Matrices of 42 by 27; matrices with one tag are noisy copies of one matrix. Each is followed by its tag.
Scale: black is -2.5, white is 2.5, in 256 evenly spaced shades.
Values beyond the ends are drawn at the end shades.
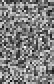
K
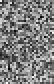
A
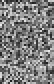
K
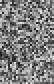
A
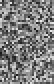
A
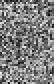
K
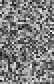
A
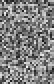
K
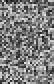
K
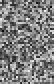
A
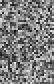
A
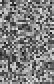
A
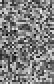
A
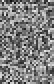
K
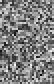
A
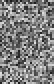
K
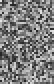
A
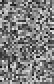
A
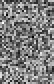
K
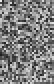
A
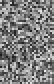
A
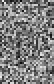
K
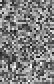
A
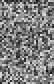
K
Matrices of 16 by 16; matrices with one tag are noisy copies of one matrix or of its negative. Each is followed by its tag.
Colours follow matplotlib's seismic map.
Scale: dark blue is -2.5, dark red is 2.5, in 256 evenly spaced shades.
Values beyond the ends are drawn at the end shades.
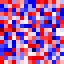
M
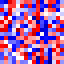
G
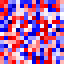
G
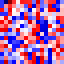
G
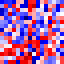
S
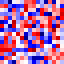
M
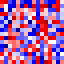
G
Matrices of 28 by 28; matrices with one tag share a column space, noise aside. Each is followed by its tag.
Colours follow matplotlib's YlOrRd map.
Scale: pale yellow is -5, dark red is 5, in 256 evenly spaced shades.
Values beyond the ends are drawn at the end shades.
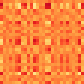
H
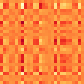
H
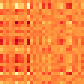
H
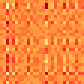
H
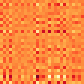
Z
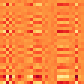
Z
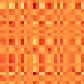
H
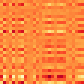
Z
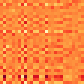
Z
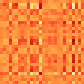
H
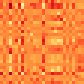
H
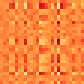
H
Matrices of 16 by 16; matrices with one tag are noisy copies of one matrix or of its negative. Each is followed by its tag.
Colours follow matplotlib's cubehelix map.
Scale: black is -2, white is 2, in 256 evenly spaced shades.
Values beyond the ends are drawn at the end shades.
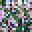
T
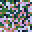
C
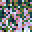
T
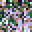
T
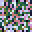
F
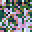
T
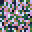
F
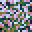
C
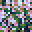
T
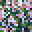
T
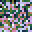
C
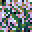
T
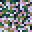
C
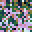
T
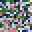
C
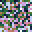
C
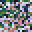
C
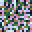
F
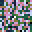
F
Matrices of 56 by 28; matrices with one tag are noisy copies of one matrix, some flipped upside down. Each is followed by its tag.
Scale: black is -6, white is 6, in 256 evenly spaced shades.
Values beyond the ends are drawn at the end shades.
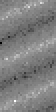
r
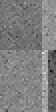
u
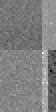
u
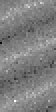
r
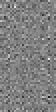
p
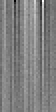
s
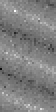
r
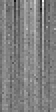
s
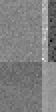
u
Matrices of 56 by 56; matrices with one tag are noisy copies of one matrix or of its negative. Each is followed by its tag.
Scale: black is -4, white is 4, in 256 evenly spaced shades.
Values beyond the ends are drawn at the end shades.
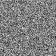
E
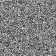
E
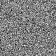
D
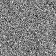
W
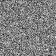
E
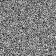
E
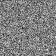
E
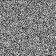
E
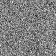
W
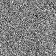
W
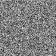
E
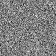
W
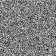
E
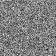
E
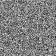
E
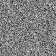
W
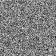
E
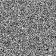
E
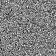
D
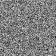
E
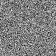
D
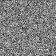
E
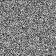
E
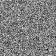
E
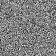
D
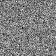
E
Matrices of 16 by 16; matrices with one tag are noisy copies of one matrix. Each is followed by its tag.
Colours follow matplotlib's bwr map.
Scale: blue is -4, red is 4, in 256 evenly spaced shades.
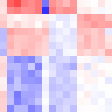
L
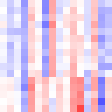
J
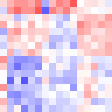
L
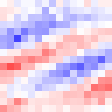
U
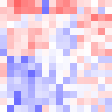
L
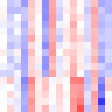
J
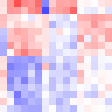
L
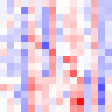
J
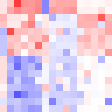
L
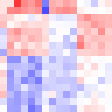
L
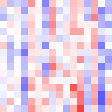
J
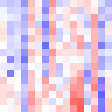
J
